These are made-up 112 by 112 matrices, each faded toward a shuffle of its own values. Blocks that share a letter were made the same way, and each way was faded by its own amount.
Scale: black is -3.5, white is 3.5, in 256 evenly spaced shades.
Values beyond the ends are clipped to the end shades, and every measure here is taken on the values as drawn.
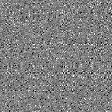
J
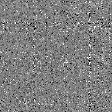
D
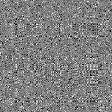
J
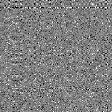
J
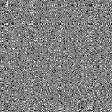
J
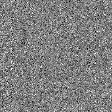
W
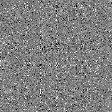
D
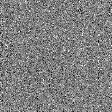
W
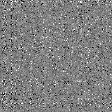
D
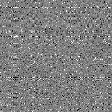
J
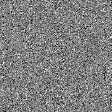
W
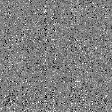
D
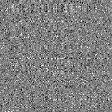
J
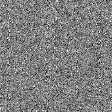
W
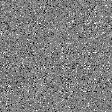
D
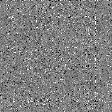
D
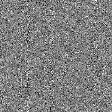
W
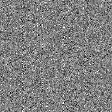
W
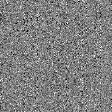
W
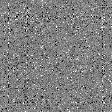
D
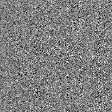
W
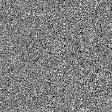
W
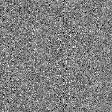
W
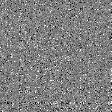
D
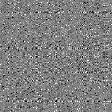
J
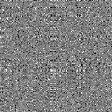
J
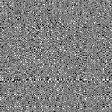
J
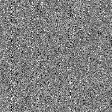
W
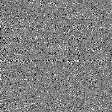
D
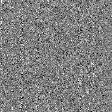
W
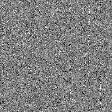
W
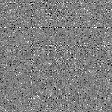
J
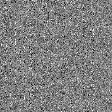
W
